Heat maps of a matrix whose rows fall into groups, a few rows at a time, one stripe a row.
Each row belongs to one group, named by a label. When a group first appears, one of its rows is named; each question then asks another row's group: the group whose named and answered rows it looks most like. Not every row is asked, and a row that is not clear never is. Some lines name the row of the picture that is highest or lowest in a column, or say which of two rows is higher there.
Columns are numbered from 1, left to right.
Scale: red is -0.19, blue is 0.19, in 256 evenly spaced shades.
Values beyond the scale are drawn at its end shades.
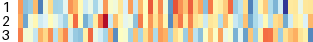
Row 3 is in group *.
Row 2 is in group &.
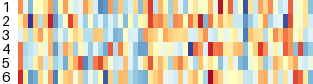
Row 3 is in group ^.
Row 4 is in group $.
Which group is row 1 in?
*
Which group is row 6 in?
$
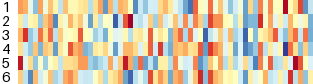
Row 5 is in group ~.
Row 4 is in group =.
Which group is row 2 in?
=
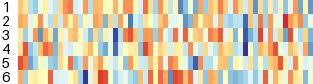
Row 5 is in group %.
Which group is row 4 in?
*
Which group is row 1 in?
%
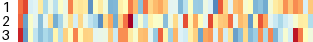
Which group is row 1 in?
%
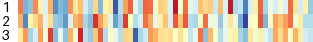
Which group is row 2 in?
^
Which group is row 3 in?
^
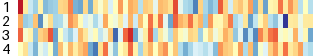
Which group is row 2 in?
&
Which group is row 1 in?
%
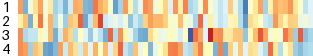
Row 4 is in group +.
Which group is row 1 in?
^
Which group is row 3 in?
$
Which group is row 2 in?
^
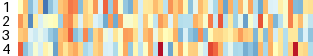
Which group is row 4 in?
=
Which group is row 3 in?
%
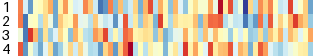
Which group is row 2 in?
=
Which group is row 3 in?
=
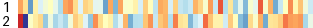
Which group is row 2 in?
^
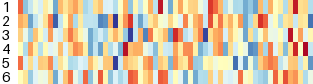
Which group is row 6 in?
%
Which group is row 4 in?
=
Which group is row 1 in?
=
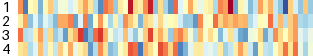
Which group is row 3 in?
^
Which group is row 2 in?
%
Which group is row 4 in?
%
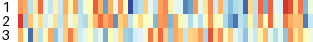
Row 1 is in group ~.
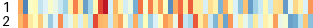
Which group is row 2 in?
+
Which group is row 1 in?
&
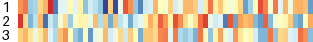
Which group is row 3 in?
%
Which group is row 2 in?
+
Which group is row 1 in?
$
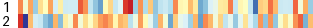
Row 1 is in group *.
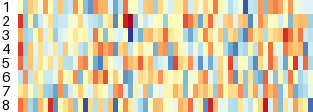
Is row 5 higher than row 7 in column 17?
Yes
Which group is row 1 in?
=
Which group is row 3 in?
^
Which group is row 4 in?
~
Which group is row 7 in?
+
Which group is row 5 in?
*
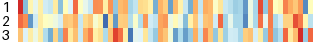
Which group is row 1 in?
~
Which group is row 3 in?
~
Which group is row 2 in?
~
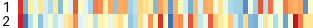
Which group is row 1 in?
~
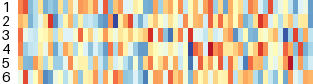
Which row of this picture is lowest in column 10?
4
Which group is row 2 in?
$
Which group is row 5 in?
^
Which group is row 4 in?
$
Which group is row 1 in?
+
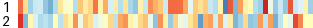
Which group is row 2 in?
~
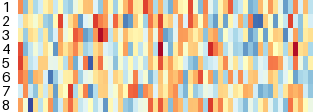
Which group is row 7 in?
%
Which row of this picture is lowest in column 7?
8
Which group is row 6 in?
+
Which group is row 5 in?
%
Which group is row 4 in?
=
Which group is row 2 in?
+
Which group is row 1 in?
*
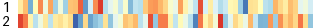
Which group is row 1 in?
^
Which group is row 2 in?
%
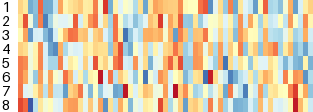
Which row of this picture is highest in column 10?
7
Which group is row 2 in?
+
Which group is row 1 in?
+
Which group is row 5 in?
+
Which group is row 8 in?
~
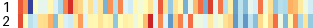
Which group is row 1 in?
~
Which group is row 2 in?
*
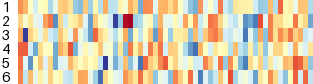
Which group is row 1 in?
%
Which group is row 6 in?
*
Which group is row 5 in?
^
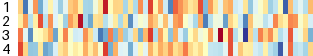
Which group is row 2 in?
^
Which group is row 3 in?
*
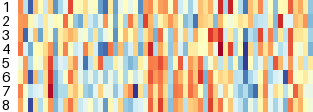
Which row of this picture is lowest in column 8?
2
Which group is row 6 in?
&
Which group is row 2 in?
%
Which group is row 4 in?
*
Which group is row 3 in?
=
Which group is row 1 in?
^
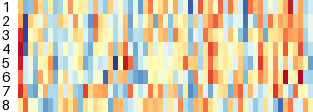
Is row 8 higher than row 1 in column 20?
No
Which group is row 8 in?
+
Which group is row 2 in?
=
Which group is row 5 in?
$
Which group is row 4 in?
$
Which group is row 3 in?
^
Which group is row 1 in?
^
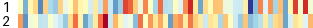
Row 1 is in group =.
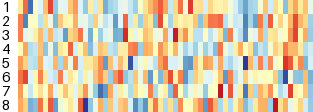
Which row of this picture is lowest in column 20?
6
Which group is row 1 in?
&
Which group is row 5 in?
~
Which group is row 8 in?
$
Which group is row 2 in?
=
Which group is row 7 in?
*
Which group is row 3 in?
^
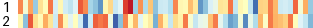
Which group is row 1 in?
*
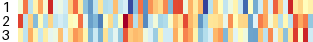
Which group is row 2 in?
$
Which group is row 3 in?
=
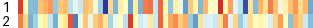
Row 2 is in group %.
